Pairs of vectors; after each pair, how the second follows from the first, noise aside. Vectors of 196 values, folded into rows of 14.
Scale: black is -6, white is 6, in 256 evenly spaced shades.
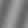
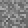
shuffled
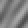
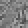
sign-scrambled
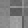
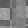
wrapped around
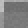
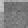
copied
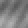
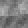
wrapped around
